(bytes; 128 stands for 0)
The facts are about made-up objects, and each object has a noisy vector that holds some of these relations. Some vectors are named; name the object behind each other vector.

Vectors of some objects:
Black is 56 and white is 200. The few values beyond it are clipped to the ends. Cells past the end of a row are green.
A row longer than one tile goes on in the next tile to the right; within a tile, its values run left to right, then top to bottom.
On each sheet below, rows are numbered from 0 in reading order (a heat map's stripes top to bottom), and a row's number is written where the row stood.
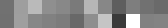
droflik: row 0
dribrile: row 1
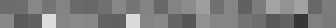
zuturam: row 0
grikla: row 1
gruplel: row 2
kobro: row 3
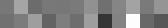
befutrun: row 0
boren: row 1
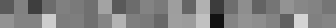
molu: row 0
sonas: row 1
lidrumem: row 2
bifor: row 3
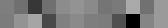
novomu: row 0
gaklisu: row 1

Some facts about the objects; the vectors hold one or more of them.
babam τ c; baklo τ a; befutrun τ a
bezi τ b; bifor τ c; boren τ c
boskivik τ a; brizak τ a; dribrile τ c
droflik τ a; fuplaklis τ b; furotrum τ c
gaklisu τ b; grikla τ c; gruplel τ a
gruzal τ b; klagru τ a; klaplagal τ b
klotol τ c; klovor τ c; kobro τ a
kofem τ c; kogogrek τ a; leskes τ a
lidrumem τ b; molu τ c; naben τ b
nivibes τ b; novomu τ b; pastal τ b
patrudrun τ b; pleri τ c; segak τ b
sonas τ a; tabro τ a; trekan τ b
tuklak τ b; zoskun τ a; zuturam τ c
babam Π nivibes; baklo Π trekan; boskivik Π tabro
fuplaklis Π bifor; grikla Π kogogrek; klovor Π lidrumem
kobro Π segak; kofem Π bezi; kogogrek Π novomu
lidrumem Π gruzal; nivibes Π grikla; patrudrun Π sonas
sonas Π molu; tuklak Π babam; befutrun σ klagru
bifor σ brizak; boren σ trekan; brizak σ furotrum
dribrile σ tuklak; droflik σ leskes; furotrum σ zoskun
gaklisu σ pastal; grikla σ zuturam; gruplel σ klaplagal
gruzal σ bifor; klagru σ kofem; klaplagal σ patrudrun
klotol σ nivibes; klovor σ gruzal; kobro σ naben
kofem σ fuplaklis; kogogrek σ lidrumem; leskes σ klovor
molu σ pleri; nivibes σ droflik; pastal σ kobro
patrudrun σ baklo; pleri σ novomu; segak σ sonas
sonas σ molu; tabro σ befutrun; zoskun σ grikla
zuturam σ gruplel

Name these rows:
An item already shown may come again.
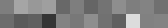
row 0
kobro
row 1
furotrum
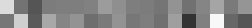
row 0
tuklak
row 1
boskivik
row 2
boren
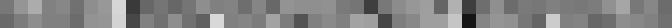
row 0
brizak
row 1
kogogrek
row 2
furotrum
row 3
gruzal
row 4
segak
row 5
lidrumem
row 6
babam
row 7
zoskun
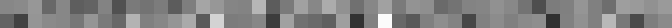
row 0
baklo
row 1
kofem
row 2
klotol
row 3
trekan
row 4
boren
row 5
bezi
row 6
fuplaklis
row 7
nivibes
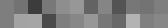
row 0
segak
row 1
kofem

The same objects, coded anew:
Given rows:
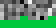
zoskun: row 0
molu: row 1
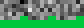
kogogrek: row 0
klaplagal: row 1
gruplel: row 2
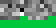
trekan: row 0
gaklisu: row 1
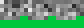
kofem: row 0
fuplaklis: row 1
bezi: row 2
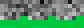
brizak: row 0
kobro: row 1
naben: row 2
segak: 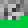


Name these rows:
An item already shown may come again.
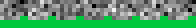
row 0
kogogrek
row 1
nivibes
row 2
gruplel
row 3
babam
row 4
fuplaklis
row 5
nivibes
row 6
lidrumem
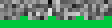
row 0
baklo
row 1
sonas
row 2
novomu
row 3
gruplel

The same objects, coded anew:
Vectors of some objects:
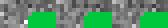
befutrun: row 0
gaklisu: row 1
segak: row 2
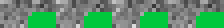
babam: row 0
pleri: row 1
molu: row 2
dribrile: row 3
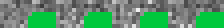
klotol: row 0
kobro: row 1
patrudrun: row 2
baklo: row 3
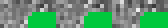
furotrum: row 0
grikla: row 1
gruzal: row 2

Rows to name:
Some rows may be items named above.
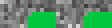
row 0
fuplaklis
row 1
baklo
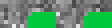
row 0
gruplel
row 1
sonas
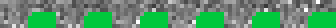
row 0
gruplel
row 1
baklo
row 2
zoskun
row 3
kofem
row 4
brizak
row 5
klovor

